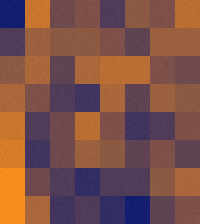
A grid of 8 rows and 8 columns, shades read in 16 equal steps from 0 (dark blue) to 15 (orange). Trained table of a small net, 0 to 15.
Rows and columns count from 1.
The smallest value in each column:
0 3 3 2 2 0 4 5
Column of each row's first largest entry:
2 2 5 1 1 1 1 1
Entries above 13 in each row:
0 0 0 0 0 0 1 1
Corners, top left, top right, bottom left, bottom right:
0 11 15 7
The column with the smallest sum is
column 6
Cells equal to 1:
0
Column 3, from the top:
6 8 5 4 6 6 4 3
